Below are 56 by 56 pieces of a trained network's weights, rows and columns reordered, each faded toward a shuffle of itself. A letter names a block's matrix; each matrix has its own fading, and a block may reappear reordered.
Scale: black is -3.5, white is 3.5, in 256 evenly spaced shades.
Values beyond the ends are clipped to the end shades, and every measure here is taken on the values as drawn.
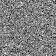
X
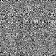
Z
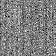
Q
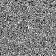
X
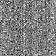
Q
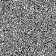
X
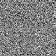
Z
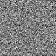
Z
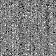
Q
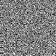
Z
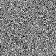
Z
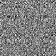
Z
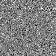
X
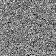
X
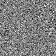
X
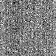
Q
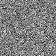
X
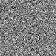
Z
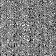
Q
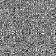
Z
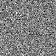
X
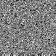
X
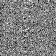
X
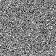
X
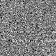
X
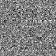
Z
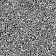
X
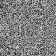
Z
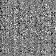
Q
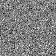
X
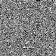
X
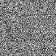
Z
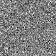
X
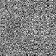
Z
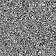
X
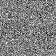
X
